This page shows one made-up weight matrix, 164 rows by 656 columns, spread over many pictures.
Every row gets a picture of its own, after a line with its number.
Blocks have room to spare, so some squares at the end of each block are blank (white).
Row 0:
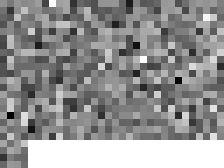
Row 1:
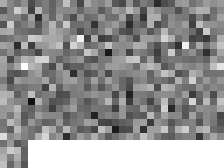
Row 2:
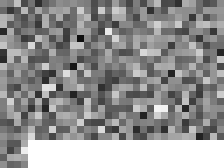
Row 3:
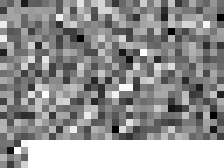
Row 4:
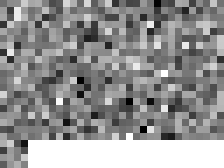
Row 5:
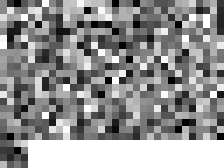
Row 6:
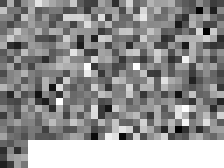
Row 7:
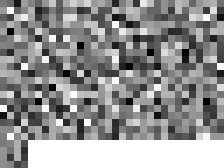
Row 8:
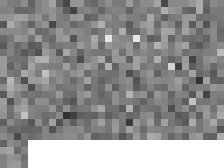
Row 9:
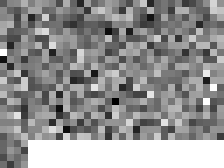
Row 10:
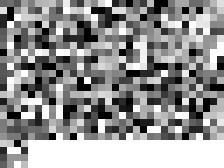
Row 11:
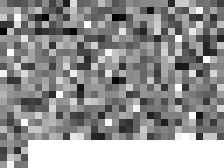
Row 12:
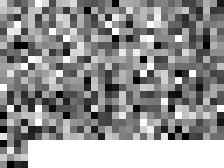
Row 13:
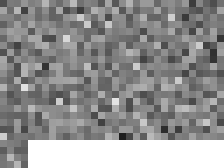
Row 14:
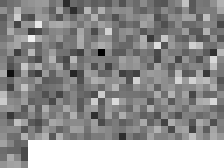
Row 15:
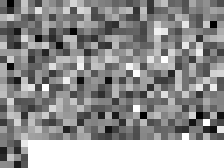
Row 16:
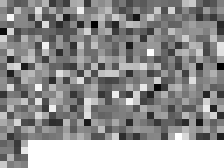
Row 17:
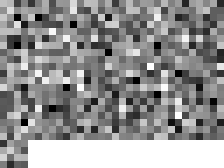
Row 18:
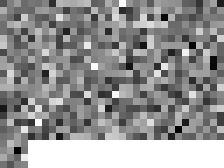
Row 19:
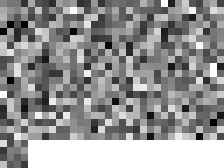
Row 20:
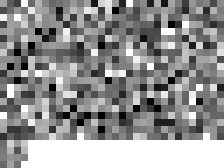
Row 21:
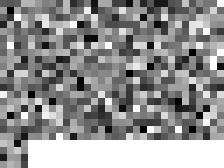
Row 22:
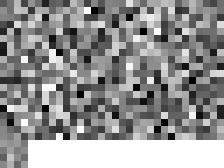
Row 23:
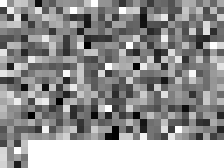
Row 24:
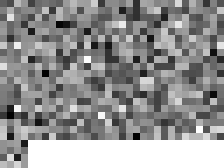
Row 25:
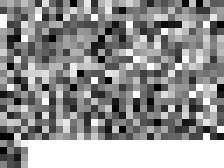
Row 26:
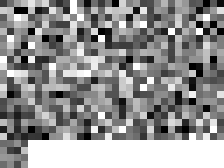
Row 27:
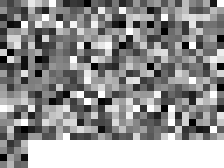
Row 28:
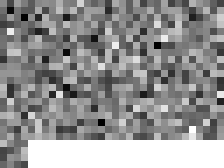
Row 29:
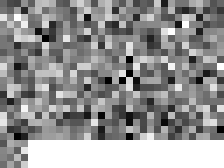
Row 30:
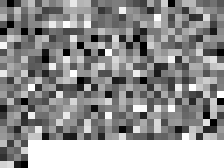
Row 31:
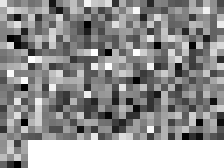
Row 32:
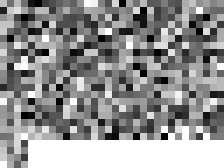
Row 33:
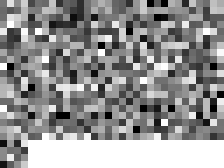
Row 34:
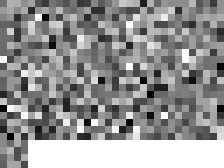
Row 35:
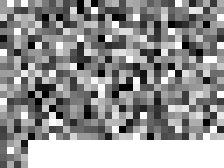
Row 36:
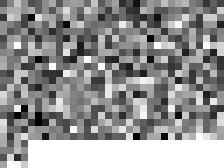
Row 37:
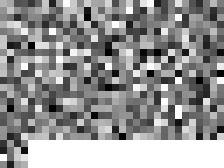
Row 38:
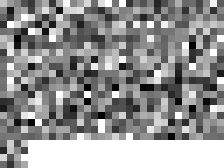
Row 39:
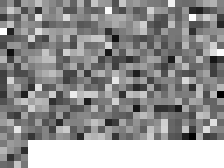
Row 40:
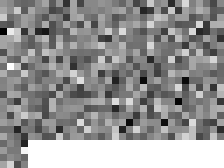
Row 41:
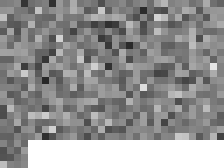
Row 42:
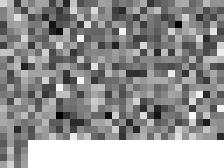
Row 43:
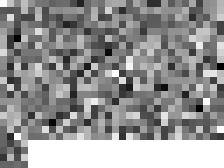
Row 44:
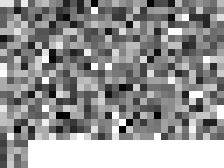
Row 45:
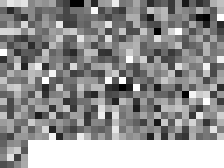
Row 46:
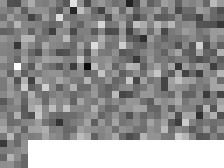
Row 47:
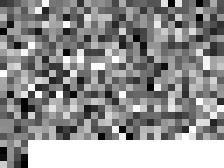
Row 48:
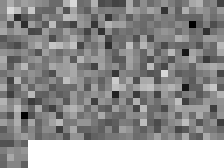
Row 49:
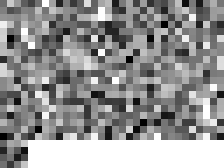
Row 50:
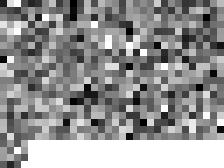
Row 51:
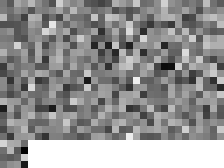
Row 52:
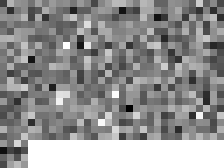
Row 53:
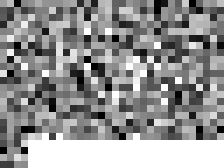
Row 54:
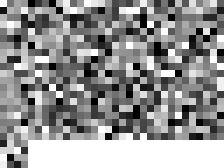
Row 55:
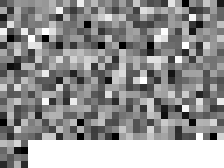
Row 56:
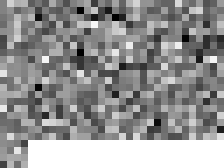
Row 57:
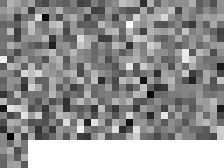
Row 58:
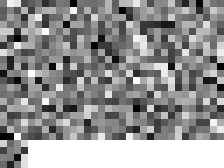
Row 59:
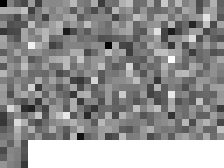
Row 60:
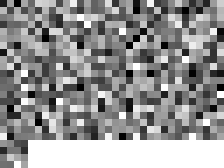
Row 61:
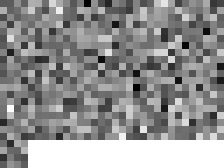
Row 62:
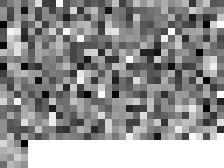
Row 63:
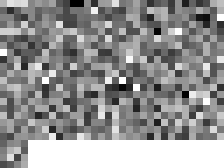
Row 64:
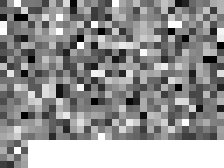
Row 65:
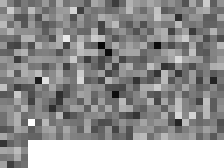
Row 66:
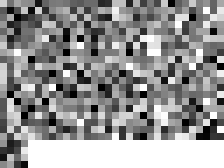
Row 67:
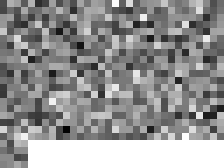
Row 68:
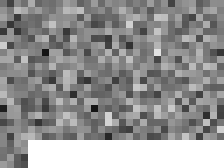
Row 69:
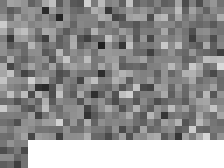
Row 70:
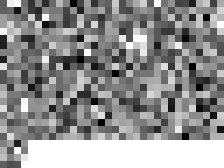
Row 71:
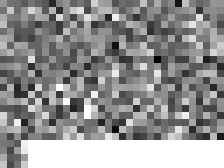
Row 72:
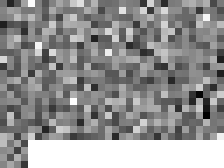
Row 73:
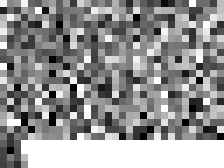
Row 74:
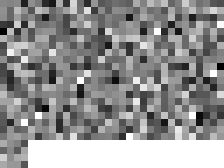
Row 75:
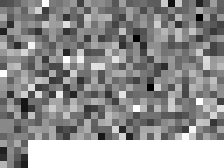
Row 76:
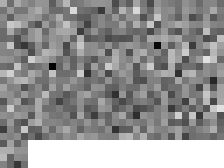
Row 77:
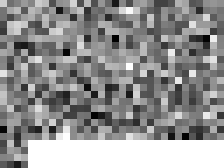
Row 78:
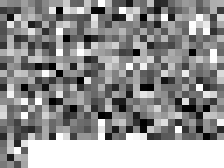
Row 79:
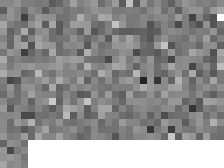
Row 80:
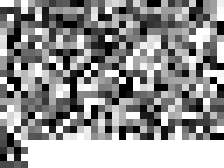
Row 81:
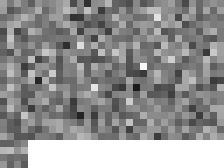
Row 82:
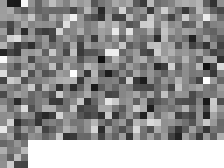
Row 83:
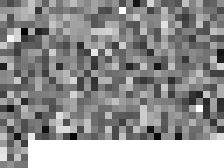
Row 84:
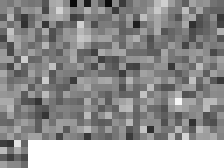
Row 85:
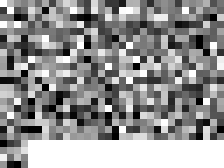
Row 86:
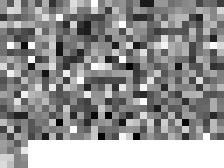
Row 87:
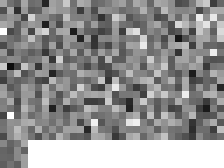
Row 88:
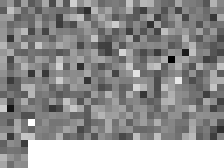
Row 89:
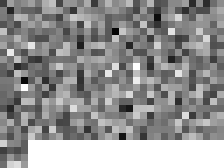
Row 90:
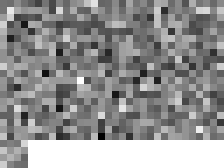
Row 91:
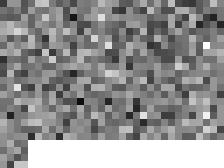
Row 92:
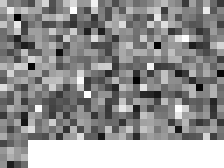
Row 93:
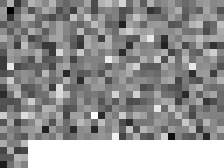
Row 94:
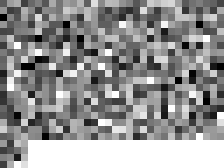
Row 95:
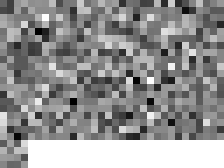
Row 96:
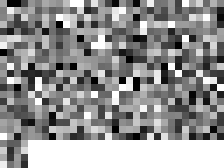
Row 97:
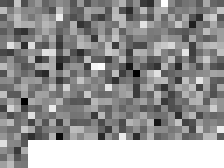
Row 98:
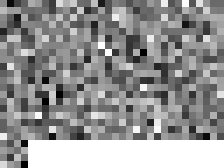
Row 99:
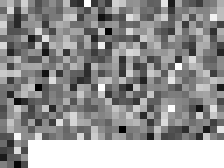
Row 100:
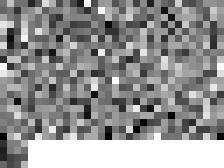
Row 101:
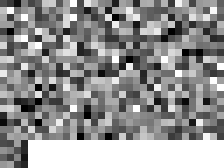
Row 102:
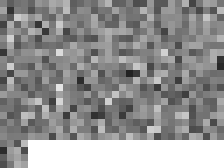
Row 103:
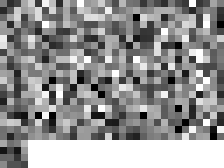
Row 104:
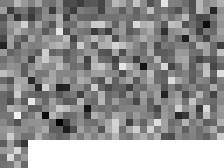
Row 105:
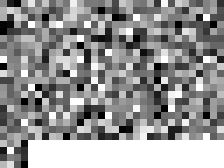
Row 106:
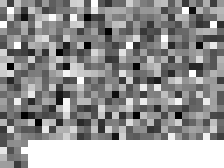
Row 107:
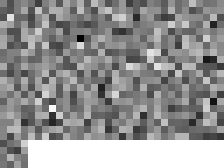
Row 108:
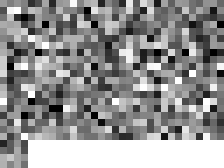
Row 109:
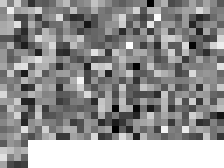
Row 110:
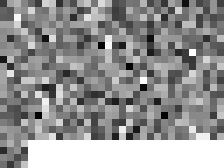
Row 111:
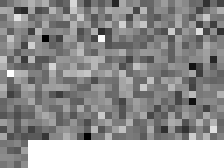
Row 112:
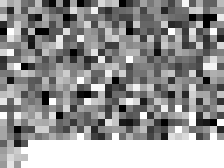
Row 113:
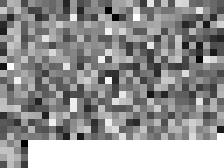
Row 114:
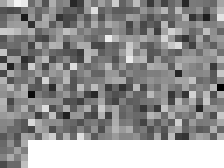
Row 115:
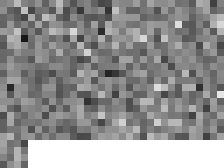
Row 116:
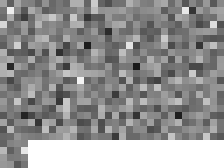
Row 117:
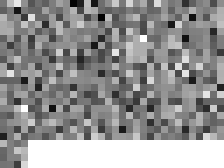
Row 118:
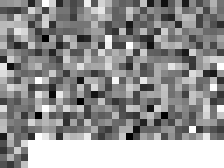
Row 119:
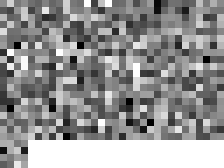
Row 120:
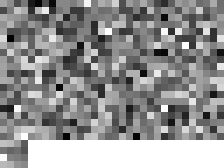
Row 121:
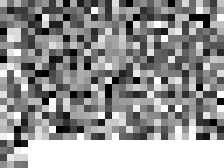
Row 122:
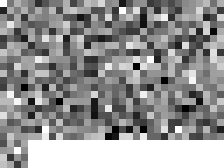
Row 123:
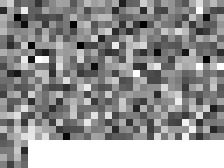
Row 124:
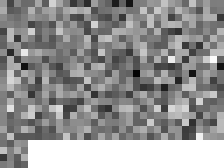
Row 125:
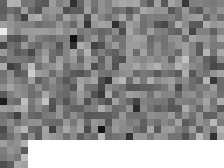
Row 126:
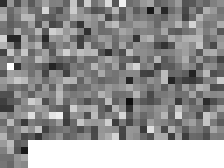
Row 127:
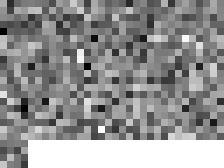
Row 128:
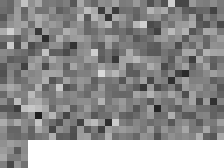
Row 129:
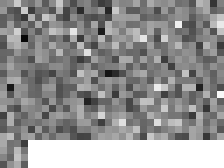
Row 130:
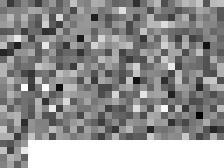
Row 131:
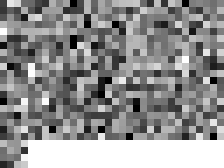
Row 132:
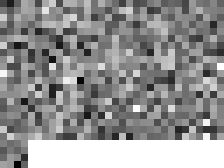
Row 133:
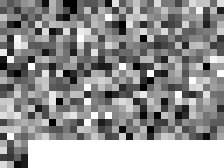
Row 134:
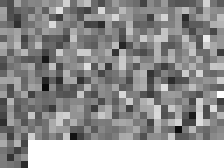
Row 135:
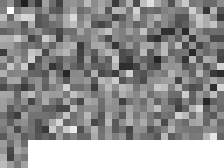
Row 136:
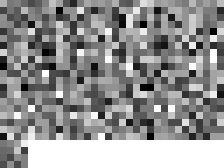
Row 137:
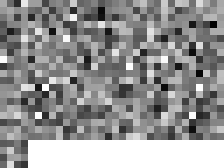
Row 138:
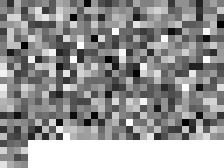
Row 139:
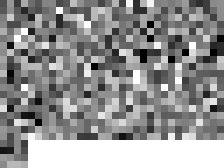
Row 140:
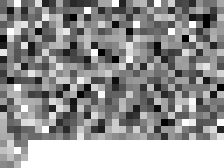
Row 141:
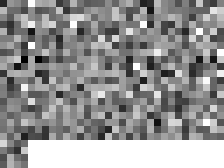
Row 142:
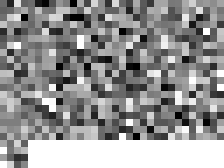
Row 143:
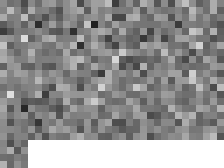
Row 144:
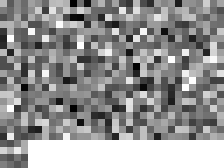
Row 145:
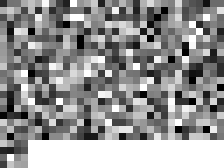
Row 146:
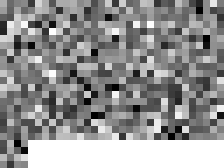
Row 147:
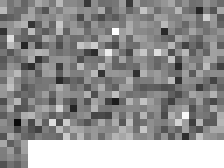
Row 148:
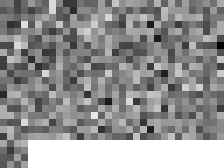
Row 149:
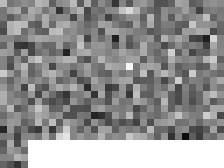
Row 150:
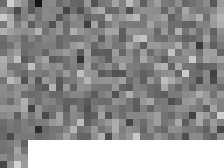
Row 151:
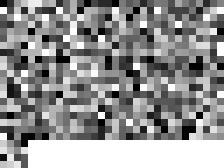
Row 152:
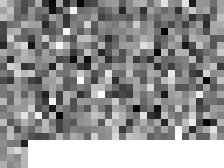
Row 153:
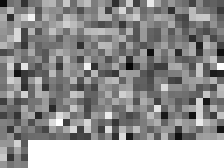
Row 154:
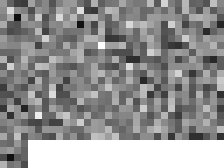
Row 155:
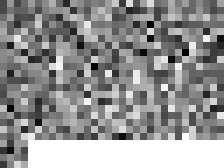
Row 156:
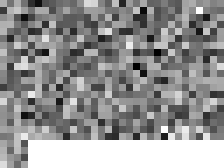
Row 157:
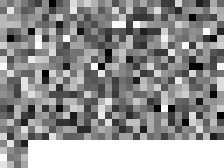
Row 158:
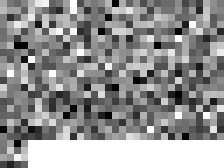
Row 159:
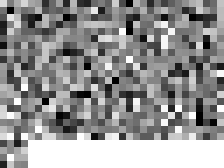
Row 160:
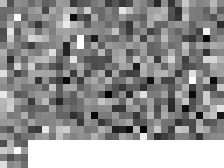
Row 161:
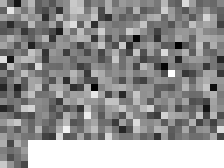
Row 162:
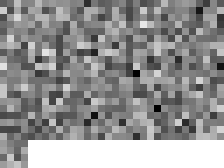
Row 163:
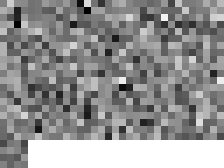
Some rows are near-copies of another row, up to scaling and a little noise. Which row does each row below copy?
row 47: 75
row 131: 125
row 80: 43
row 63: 45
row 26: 111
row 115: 129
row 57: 34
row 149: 77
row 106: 116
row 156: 32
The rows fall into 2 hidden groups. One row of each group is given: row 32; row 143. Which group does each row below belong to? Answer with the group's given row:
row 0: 32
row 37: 32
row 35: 143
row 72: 143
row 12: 32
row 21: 32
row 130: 143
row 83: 143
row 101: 143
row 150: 143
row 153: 143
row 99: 143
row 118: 143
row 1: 32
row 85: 32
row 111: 32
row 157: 32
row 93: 32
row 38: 32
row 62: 143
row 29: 143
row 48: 32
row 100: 143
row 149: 32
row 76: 32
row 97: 32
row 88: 32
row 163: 143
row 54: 32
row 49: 143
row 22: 143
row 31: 32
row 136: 32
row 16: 143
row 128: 143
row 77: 32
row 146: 32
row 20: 143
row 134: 143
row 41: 143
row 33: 143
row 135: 143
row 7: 143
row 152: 143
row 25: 143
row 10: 32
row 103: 143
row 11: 143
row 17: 32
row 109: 32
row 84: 32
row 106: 32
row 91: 143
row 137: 143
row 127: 143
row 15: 143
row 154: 143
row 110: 143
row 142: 32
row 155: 32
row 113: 143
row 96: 143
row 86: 32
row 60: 32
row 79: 32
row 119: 32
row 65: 32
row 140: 143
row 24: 32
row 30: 143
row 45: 143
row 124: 32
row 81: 32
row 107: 143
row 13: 32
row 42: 143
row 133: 32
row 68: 143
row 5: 143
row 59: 143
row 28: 143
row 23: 32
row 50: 143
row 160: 32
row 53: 32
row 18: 32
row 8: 143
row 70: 143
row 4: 32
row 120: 32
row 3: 143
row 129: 143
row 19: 143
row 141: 32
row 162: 32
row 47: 143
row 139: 32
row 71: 143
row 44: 143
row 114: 143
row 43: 143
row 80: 143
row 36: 32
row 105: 143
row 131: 143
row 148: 32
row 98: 143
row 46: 143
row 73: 143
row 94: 32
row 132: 143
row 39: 143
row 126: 32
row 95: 143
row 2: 143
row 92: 32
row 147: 32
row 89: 32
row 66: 143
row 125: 143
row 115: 143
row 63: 143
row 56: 143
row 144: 32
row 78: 32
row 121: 143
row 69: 143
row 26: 32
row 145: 32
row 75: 143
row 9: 143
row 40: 143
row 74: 143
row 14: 32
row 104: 143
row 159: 143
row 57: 143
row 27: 32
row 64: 143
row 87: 143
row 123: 32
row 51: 143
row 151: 32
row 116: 32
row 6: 32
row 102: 32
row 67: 32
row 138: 32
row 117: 143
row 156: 32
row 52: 32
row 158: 32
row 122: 32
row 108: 32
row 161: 143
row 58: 143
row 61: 32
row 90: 32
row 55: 143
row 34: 143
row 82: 143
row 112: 143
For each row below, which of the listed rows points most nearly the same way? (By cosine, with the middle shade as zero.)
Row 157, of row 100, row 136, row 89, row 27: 100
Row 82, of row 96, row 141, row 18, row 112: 96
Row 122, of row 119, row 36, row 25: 119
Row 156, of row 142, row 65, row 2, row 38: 142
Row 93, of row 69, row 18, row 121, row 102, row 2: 102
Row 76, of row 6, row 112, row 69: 112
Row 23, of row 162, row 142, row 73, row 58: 142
